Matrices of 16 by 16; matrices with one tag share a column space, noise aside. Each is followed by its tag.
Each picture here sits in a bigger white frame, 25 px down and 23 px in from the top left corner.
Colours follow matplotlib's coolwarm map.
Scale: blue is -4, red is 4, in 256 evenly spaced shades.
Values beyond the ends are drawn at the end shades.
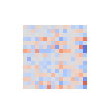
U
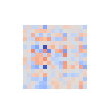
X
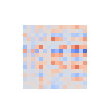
X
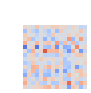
U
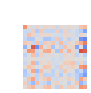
U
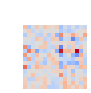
X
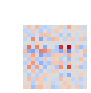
X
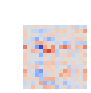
U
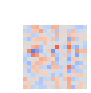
X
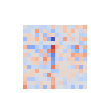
X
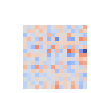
X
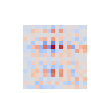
U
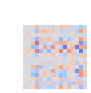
U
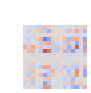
U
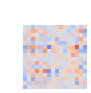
U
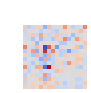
X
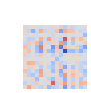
U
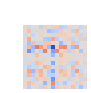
U
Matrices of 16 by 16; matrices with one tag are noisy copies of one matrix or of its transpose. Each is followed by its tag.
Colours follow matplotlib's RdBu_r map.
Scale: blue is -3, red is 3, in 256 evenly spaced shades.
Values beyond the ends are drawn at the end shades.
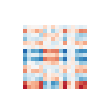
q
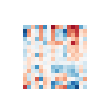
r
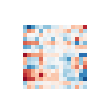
r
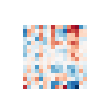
r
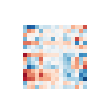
r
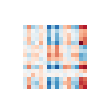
q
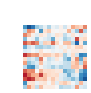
r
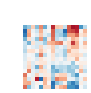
r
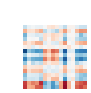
q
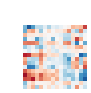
r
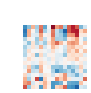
r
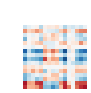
q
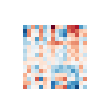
r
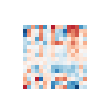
r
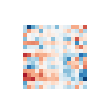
r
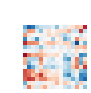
r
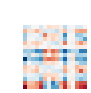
q
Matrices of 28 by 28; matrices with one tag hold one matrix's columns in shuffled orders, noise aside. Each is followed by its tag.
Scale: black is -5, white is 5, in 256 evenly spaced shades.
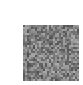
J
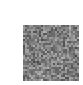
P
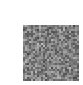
P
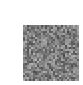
J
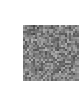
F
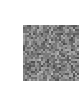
F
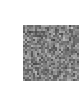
P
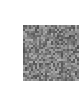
J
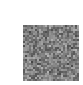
P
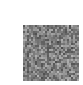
J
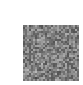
J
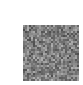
P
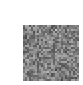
J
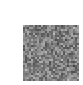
F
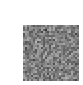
P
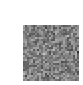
F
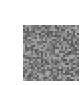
P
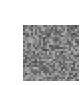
F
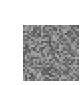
P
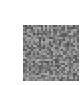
F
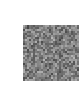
J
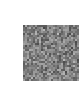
F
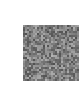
P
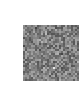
F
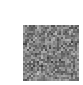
F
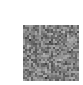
J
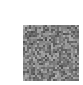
P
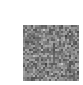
J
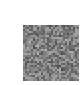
F
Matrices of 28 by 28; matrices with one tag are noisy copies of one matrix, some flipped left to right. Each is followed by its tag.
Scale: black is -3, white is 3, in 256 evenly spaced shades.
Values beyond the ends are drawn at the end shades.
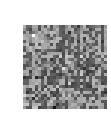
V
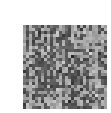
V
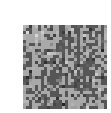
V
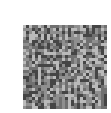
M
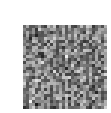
M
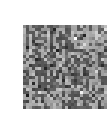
V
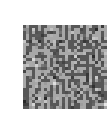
M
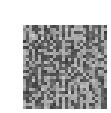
M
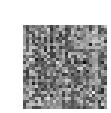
V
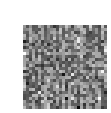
M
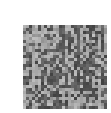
V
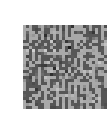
M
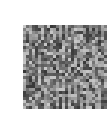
M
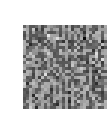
M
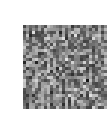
M
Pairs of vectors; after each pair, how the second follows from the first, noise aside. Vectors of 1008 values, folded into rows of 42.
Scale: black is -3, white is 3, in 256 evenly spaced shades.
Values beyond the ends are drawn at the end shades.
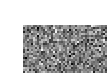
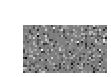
partly zeroed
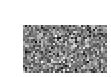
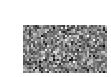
reversed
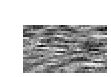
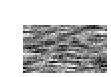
wrapped around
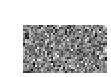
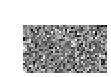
reversed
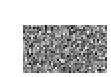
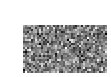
wrapped around
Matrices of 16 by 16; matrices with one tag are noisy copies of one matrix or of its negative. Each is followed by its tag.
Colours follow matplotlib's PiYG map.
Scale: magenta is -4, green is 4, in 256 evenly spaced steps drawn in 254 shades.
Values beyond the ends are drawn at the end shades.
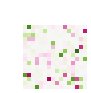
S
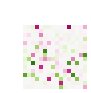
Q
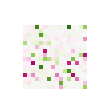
Q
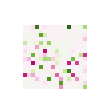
Q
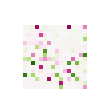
Q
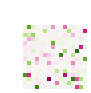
S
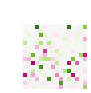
Q
